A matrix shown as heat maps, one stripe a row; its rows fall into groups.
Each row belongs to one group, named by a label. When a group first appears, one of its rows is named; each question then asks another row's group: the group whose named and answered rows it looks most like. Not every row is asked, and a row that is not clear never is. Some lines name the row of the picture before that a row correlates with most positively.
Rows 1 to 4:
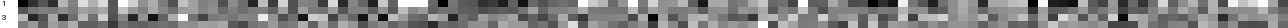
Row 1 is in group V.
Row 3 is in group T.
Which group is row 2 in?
V
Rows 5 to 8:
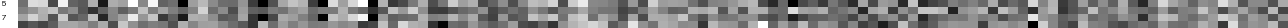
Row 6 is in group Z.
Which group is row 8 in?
V
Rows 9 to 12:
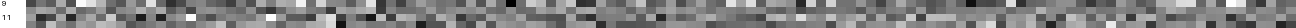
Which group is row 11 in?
T
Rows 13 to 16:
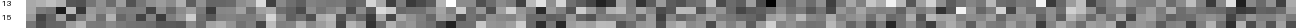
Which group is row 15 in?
T
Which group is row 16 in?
V
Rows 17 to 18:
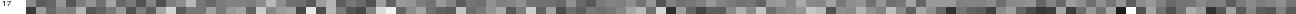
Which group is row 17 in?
T
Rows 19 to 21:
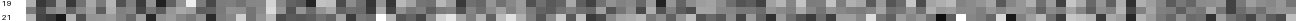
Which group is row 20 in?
T
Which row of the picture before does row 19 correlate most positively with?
17
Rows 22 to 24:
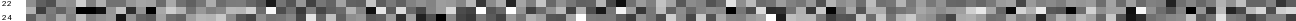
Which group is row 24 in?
V
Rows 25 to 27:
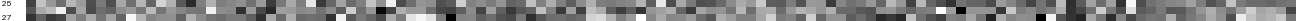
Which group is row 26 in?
Z
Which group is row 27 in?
V
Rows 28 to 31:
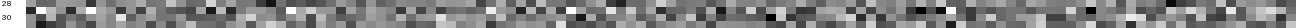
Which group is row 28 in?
Z
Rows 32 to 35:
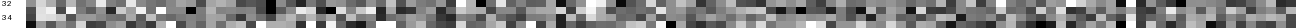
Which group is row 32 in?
Z
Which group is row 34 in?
Z
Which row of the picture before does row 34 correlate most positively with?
29
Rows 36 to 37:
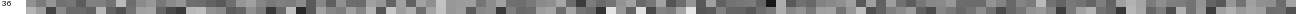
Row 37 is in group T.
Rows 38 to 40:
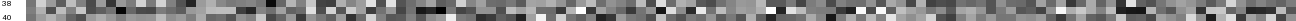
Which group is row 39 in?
V
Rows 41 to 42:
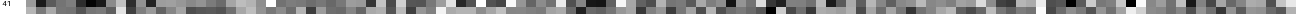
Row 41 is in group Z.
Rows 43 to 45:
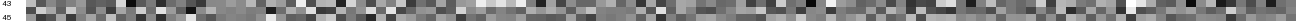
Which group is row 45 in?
T
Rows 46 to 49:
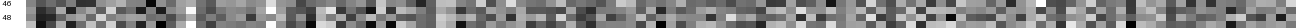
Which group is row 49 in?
T
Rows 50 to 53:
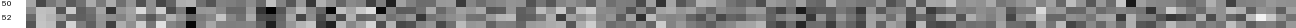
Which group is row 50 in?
T
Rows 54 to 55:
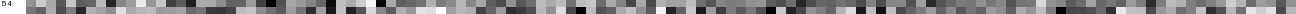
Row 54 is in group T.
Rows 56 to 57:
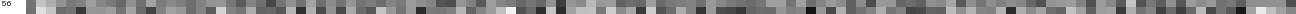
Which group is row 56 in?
Z
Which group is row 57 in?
Z
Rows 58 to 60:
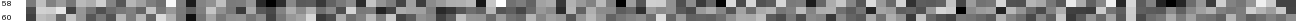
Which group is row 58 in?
Z
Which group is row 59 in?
Z
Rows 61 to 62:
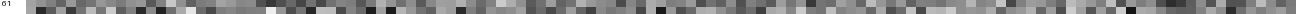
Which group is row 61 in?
Z
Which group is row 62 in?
T
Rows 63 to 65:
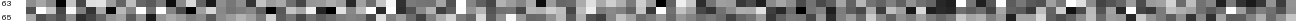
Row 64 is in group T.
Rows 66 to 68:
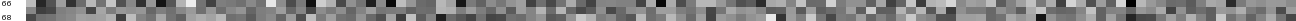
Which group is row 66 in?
T
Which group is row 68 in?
V
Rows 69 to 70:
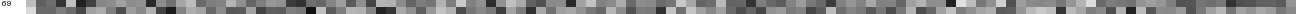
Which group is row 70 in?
T
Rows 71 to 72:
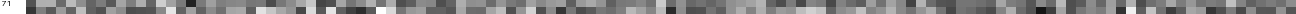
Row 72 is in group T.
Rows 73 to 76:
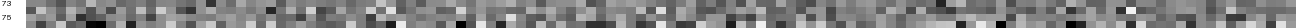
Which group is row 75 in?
Z
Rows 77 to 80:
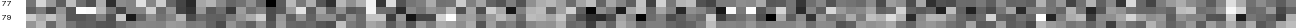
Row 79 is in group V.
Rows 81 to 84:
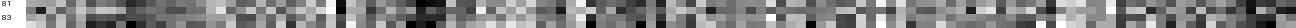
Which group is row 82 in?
V
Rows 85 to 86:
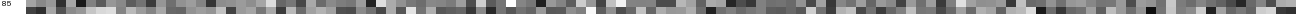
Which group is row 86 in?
V
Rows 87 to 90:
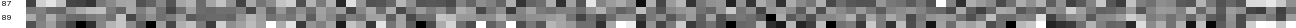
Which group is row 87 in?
Z
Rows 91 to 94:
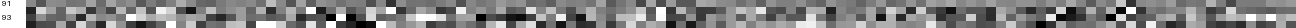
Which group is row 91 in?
T
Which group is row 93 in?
V
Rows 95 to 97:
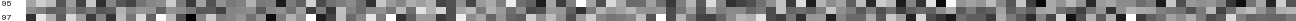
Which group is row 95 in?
Z
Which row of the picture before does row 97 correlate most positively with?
92
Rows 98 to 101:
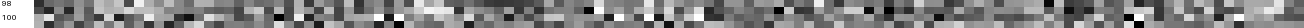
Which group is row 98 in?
V
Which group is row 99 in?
V
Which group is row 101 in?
T
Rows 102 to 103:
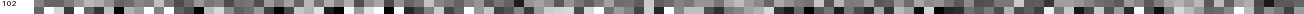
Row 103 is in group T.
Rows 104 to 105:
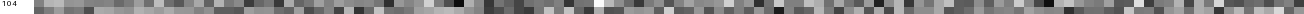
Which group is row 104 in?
Z
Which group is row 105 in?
V
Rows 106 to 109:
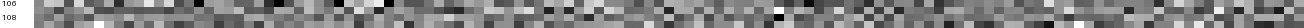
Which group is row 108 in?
V
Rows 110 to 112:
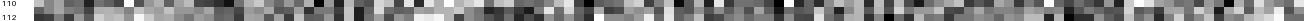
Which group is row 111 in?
V
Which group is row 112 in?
V
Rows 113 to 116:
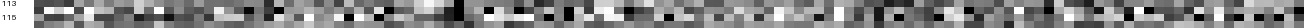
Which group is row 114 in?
Z
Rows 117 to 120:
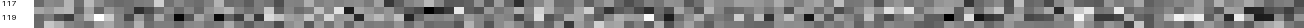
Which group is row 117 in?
Z
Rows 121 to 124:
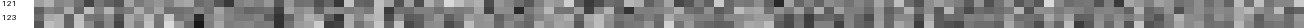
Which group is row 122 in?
Z
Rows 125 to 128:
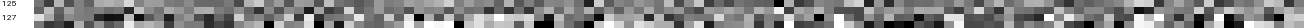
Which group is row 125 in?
V
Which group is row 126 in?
V
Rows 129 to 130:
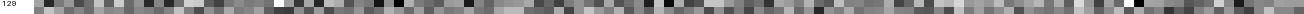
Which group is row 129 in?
T
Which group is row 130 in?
Z
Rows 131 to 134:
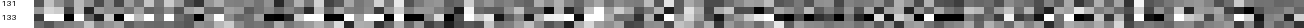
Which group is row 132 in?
Z
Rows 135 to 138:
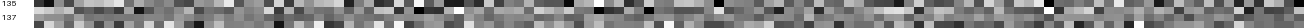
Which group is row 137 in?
Z
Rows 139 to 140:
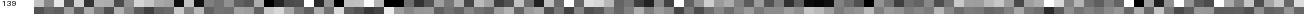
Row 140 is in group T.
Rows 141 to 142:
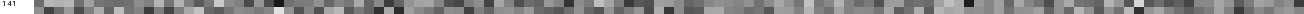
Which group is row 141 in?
Z
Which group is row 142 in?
T
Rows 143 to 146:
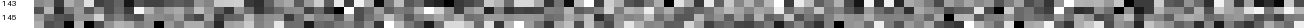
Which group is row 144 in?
V
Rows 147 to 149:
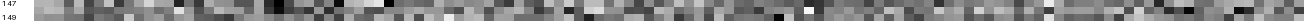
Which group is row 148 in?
Z
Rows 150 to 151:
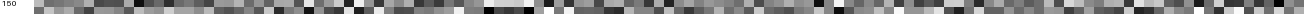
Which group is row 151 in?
V
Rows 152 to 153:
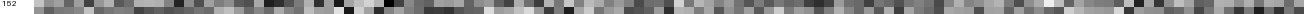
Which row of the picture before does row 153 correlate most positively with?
150
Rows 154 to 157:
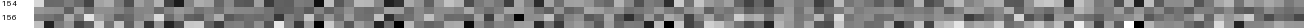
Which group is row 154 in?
T
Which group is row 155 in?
Z
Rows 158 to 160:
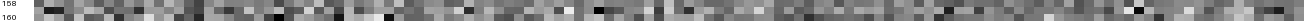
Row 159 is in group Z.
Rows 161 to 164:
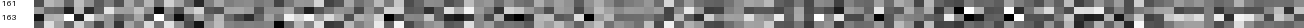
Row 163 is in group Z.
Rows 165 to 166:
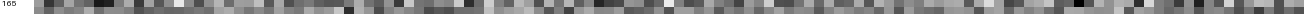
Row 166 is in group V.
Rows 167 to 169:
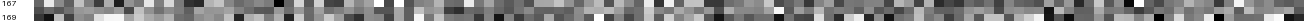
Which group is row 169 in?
V
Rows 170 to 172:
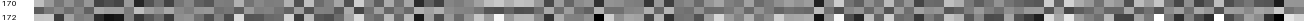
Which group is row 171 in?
V
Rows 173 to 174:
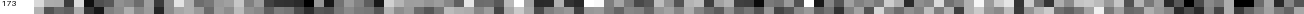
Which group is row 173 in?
Z
